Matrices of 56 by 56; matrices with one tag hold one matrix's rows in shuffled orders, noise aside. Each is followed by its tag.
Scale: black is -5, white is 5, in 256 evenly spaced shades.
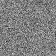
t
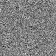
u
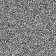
t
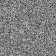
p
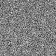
p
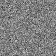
p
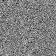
u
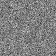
p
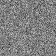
p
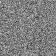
u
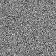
t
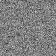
t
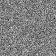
p
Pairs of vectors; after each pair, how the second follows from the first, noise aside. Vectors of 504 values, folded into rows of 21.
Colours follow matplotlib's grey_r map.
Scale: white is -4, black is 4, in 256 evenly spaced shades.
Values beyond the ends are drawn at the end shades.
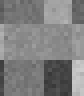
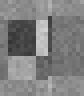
wrapped around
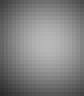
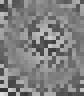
sign-scrambled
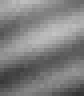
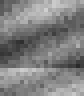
wrapped around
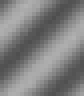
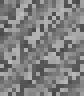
sign-scrambled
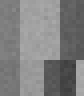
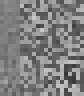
sign-scrambled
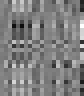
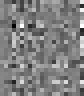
sign-scrambled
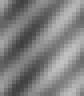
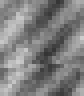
wrapped around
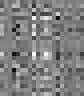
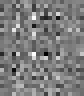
sign-scrambled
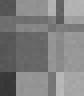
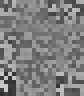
sign-scrambled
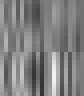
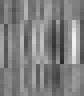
wrapped around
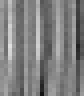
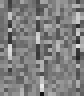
sign-scrambled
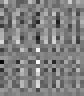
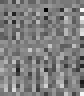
wrapped around
